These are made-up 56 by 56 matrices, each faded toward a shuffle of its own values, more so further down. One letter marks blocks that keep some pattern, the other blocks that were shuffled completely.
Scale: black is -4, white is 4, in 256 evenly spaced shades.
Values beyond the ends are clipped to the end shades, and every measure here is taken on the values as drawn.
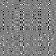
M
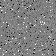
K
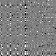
M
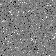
K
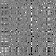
M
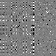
M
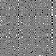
M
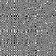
M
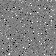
K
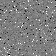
K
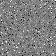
K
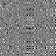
M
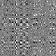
M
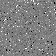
K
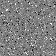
K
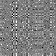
M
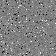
K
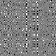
M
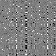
M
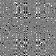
M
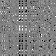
M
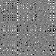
M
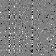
M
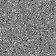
K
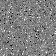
K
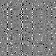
M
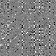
M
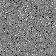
K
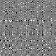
M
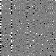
M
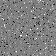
K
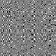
M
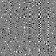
M
